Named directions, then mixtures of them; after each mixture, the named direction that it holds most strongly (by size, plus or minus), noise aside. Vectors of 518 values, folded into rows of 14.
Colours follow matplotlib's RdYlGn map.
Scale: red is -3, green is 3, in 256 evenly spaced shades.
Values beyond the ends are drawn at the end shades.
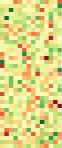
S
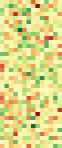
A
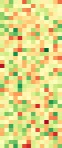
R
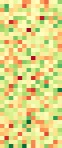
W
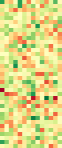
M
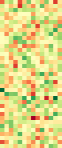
M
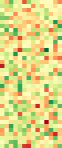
R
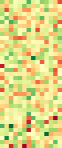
W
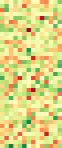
W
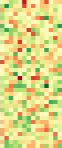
W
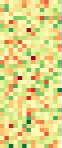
W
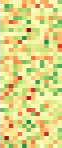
W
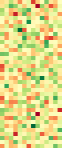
A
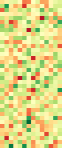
W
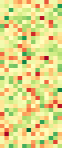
S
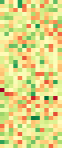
M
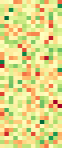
S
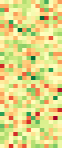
W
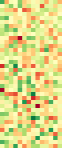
M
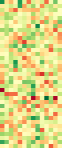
M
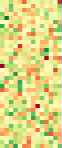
R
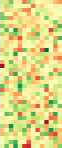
R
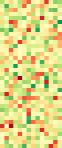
W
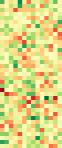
M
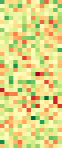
M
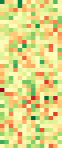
M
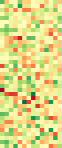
M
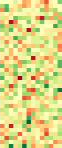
W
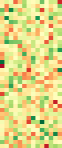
S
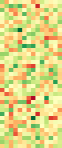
A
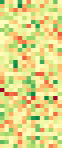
M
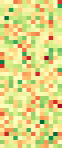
S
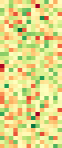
A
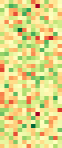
A
